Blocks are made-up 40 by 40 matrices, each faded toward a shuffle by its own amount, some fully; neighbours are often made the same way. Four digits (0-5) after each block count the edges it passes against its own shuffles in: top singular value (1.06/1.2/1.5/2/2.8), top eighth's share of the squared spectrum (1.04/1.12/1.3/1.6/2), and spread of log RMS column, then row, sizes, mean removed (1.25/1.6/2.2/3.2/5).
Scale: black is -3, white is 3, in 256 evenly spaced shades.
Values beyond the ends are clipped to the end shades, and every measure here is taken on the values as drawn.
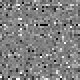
2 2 0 2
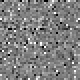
2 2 0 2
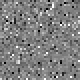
1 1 0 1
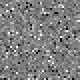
0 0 0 1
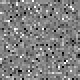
0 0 0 0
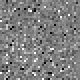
2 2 1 0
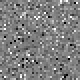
0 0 0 0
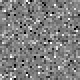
0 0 0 0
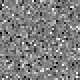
0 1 0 0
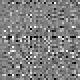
4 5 3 3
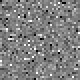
0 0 0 0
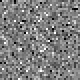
1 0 0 0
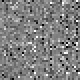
1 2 2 0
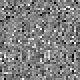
3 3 1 1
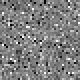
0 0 0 0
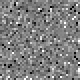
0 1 0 0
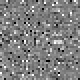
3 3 1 1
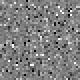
1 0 0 0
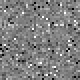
1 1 0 0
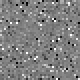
1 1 0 1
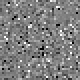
1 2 0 0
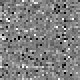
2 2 1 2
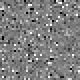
1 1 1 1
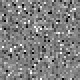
0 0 0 0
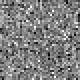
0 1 0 0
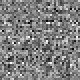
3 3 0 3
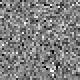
2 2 0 1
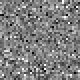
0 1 0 1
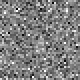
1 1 0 1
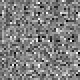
3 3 1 2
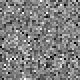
2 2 0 1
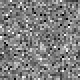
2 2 0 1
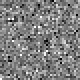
0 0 0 0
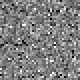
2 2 0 1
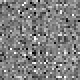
3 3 2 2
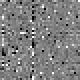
3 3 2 0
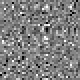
3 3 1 0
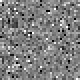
2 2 1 0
